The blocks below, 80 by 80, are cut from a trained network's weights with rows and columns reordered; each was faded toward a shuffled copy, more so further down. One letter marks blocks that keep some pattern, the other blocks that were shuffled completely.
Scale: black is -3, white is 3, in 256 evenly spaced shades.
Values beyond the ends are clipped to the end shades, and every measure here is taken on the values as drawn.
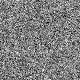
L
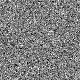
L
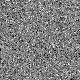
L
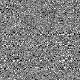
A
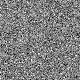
L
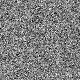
L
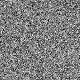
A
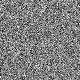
L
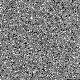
L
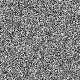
L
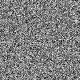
A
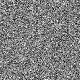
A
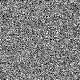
A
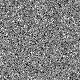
L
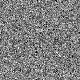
A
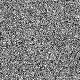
A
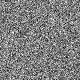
L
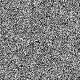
A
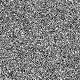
L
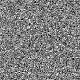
A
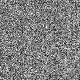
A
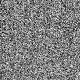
A
